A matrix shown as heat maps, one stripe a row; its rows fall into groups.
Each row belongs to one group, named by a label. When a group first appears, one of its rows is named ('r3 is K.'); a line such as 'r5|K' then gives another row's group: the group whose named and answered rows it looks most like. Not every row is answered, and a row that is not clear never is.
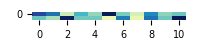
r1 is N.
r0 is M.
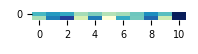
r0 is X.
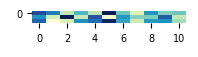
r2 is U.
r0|M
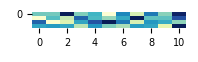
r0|N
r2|U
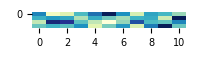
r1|X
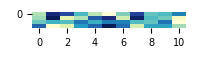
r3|U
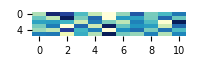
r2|X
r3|M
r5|M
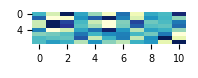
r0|N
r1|U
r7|X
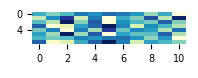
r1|N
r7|U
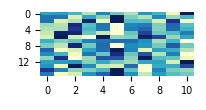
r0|X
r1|M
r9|U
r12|X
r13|N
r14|M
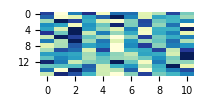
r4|N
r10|X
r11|X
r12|M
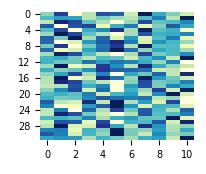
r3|N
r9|U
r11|X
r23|U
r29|M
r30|M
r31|X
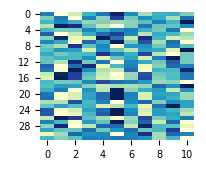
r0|U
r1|M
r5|U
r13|N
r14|N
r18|X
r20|U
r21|U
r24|U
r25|U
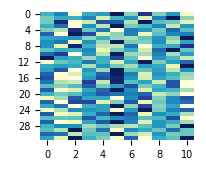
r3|M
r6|X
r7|M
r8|N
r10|M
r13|X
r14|M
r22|N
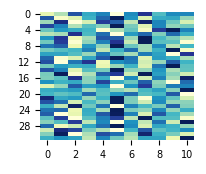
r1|U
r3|M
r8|M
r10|X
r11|U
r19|X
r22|M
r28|U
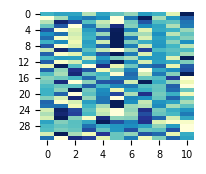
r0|X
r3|M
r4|U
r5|M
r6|U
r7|M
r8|U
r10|U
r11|X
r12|U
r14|N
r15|N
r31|N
